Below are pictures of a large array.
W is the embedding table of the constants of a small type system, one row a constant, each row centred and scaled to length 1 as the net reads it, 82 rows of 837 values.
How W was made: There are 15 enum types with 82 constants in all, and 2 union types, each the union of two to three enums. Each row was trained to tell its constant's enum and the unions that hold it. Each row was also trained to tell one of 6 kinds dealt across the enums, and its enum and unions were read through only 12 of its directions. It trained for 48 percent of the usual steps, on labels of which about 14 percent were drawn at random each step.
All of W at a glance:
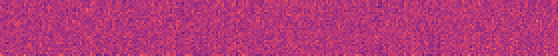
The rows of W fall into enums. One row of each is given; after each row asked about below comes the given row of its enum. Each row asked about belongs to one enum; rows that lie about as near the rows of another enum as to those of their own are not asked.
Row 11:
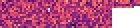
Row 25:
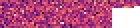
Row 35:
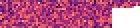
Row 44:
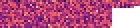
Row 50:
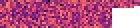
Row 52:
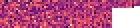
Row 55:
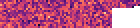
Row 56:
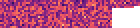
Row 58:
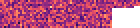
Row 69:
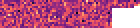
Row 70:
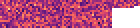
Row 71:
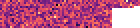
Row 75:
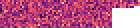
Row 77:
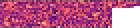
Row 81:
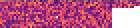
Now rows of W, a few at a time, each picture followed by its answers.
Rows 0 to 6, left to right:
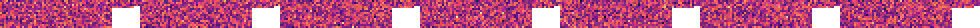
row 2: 70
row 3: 81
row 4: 56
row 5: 70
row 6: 81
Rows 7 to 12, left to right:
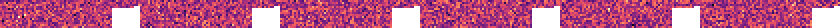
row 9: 25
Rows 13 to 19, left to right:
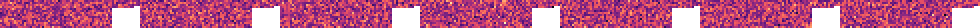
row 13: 70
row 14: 81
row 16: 75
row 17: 81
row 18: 69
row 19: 77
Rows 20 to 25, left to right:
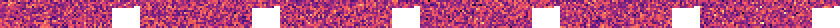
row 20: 52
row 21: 50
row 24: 52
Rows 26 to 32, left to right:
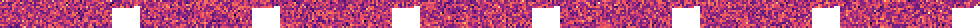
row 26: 44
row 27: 11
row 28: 52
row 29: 52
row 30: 77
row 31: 77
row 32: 52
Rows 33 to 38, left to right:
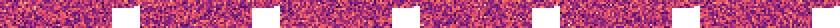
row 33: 11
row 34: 75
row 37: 50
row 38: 77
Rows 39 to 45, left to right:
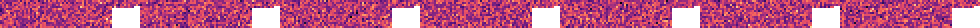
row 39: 69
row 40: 58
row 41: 69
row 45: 71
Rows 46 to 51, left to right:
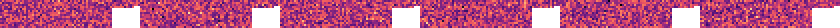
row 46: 44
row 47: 11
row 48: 77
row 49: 56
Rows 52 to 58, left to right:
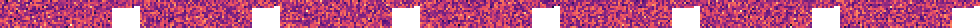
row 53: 56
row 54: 75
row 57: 81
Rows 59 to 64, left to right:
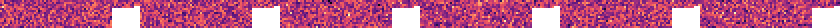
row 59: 69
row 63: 56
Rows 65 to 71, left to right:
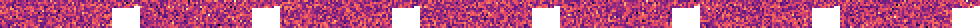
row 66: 25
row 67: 70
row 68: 44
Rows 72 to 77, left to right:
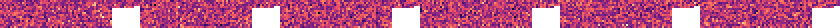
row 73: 69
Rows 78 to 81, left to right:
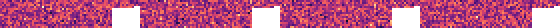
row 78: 11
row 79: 25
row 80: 56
